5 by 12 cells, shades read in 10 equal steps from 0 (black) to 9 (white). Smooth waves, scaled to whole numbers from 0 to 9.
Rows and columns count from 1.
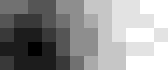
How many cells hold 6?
2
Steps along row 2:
down same up up up up up up same same up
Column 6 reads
5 5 5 5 4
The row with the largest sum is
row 1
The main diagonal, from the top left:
4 2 1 1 2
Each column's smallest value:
1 1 0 1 2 4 5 7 7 8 8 8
